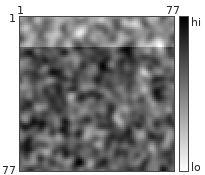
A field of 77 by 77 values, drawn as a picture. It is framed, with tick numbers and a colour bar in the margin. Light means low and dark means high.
Grain: blotchy. Lone odd cells: none. Average level on the scale: 60%. Stripes: none. Seam: horizontal, 20% of the way down, the bottom part higher.
